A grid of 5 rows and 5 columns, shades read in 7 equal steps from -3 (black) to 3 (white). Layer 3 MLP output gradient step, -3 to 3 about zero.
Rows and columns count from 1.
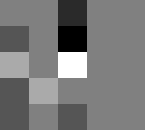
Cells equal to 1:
2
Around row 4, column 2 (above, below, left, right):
0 0 -1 0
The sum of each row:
-2 -4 4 0 -2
